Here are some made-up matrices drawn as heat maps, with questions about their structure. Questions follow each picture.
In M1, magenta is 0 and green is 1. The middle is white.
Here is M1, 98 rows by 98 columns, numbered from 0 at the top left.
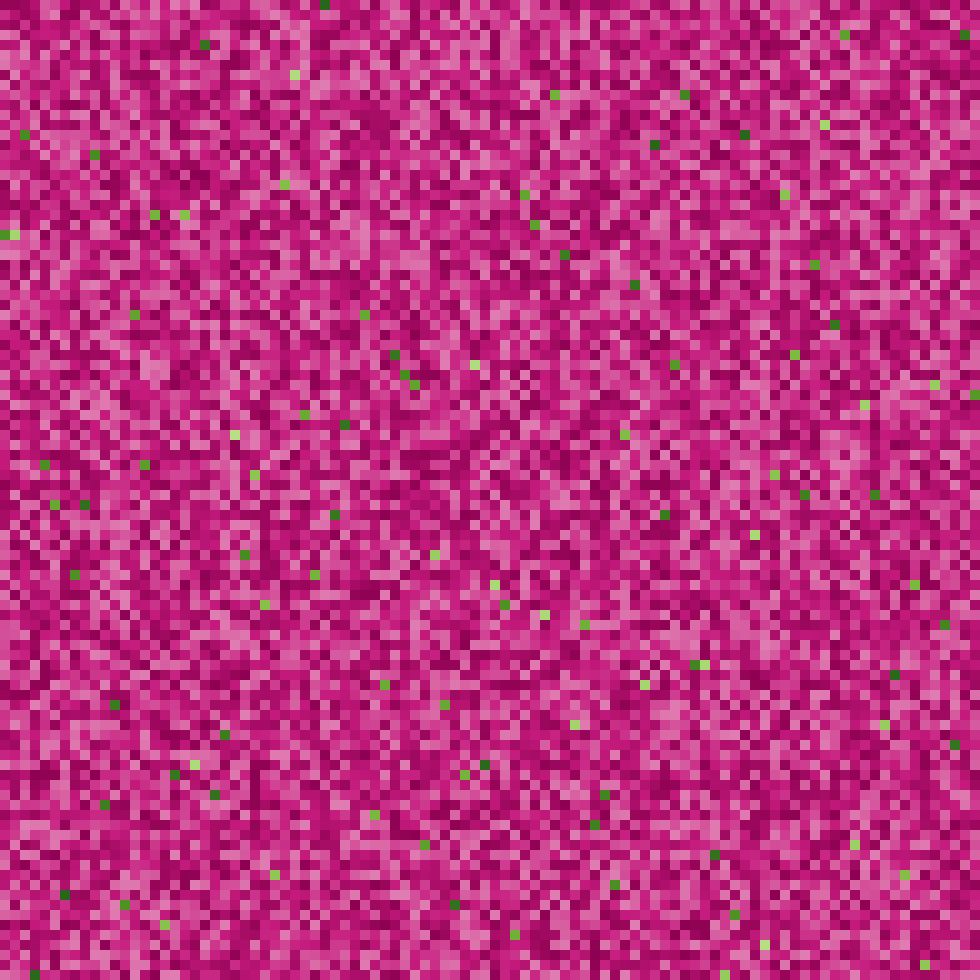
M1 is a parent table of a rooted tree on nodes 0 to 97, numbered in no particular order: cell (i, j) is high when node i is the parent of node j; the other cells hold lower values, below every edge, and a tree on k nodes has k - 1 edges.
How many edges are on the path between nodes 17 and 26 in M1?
12
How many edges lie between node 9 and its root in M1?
4
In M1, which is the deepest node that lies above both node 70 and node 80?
9
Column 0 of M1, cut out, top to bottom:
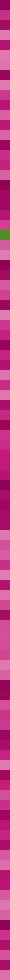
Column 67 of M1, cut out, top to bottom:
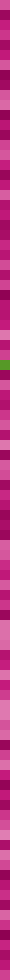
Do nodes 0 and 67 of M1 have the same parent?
no
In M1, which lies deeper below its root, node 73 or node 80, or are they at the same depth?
the same depth
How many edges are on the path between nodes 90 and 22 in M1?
6
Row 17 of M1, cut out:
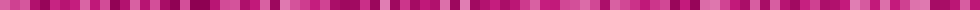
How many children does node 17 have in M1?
0
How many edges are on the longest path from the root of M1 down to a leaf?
14
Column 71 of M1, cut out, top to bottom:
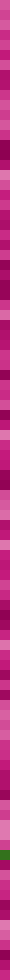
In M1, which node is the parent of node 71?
85
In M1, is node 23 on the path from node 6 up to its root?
no
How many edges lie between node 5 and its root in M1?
4
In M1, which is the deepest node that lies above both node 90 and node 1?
43
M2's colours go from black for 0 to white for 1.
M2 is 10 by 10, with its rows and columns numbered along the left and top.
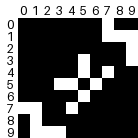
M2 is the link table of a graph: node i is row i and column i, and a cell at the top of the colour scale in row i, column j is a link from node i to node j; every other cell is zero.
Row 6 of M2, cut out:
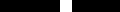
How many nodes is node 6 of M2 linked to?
1
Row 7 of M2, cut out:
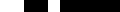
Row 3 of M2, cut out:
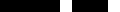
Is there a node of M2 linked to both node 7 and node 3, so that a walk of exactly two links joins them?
no
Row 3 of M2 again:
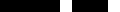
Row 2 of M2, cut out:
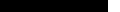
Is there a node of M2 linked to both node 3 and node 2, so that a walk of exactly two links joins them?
yes
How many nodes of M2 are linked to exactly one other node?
4
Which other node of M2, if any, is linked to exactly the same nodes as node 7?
none
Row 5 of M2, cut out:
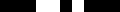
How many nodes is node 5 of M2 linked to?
3
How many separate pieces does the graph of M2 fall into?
1
